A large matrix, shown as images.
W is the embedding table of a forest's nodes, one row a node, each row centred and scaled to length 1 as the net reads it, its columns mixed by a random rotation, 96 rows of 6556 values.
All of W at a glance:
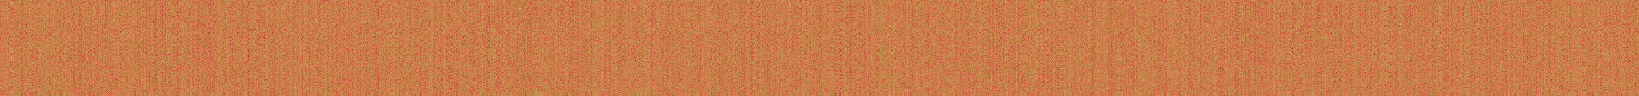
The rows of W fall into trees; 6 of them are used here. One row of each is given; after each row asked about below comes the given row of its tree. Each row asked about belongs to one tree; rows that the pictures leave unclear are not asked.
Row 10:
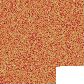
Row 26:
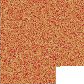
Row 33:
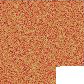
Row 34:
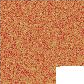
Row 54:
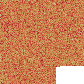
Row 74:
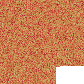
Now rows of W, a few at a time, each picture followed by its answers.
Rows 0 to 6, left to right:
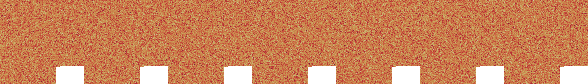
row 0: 54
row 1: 74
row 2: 26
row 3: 26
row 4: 33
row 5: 26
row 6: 10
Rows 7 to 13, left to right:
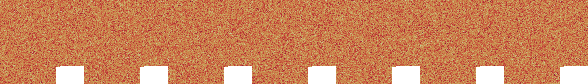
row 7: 10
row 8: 54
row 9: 54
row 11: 26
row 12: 54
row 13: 34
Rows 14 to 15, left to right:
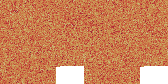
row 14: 10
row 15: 54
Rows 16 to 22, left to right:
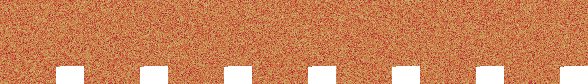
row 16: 33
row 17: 10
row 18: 54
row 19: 10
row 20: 26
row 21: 10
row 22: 10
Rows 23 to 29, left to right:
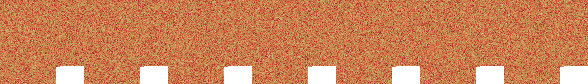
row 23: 33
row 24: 33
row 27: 33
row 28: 54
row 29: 74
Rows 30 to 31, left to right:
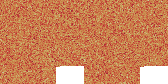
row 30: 74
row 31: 54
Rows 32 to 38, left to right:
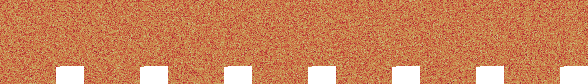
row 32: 33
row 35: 26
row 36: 10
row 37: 10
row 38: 34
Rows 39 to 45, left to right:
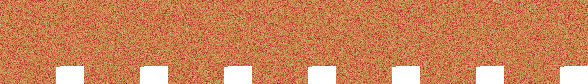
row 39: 26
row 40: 10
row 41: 33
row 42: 74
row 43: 26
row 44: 10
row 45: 10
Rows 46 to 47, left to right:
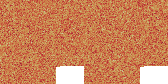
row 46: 54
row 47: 33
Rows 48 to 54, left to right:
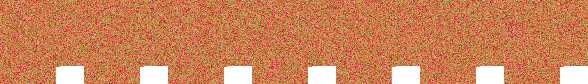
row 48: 26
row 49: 74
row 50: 74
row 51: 26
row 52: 26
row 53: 54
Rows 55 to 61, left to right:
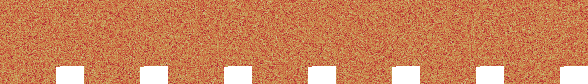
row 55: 74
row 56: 26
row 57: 74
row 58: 26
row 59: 26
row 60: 74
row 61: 33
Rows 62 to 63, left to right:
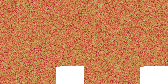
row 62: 10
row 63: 33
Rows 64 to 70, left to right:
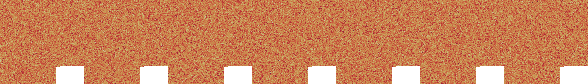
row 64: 54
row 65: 10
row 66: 33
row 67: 74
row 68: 54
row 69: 74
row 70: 26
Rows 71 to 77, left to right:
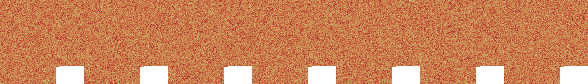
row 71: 74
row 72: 10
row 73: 54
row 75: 10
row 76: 54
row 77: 10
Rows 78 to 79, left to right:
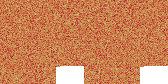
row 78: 74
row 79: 34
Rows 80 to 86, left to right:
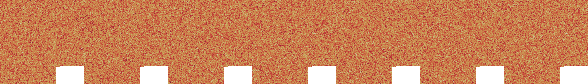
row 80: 34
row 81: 54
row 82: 74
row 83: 54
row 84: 26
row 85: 74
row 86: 54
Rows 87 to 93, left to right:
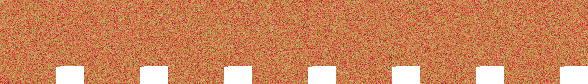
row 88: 74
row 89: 10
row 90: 33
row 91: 26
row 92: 74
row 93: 26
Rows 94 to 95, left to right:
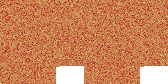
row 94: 74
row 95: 26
